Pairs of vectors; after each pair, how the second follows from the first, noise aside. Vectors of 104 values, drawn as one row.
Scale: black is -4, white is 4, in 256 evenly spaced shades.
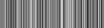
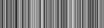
reversed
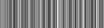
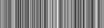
sign-scrambled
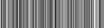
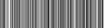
reversed
